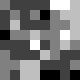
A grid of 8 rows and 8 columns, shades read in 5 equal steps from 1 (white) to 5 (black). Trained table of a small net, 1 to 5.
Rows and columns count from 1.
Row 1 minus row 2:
-1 1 0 1 -1 -2 -1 0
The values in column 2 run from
2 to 4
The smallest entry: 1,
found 4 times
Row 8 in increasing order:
2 2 3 4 4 5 5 5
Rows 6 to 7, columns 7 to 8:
4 4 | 4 3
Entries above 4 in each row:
0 1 0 1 0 0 0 3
